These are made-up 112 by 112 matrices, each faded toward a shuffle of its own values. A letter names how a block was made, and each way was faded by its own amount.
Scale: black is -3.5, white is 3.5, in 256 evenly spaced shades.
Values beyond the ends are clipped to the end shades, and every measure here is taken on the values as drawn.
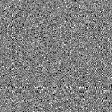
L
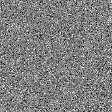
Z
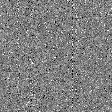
Z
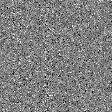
Z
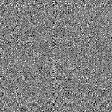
L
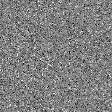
Z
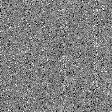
Z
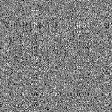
L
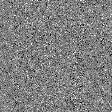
Z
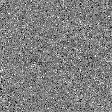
Z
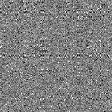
L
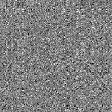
L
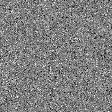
Z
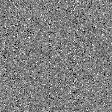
Z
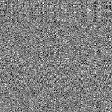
L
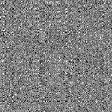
L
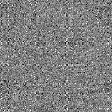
L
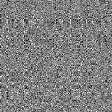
L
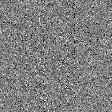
Z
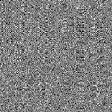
L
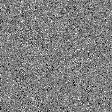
Z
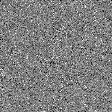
Z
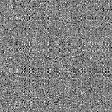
L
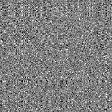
L
